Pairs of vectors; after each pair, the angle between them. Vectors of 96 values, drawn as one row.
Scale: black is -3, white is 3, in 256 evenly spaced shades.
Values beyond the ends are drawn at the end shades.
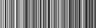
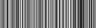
orthogonal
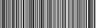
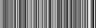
partly opposed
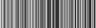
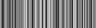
orthogonal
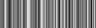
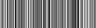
orthogonal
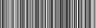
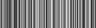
nearly opposite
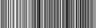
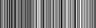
nearly opposite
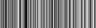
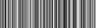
partly aligned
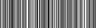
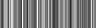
partly opposed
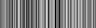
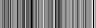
partly aligned
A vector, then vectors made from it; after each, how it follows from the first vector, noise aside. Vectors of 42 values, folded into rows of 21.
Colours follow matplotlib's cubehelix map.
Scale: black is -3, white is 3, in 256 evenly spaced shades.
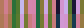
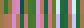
negated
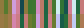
negated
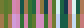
negated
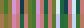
negated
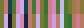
reversed
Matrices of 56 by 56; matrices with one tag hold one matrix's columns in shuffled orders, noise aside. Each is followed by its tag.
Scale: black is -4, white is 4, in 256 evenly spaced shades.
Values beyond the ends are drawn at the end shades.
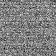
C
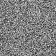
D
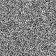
D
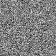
D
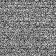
C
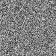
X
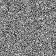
X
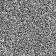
X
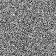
D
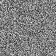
X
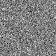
X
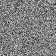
X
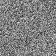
X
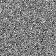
D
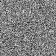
D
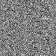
X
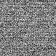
C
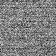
C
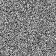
X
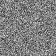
X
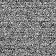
C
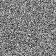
D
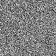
X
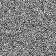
D
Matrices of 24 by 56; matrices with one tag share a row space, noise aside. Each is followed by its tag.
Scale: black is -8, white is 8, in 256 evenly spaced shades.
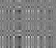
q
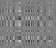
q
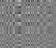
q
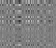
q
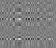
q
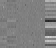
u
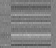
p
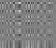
q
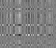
q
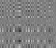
q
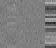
u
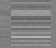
p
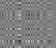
q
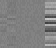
u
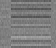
p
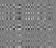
q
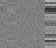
u
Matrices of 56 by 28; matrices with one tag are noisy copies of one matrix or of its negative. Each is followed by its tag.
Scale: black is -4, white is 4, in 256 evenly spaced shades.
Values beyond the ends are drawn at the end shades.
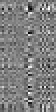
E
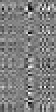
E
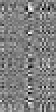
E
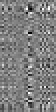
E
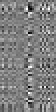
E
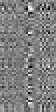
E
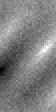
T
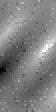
T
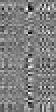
E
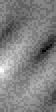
T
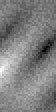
T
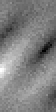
T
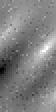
T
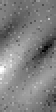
T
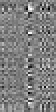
E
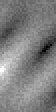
T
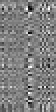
E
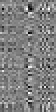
E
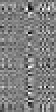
E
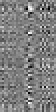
E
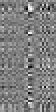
E
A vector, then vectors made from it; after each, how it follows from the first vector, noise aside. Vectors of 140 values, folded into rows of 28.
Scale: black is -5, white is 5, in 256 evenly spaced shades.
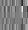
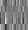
reversed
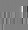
partly zeroed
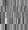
reversed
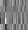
reversed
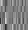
reversed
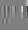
partly zeroed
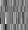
reversed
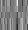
wrapped around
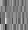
reversed
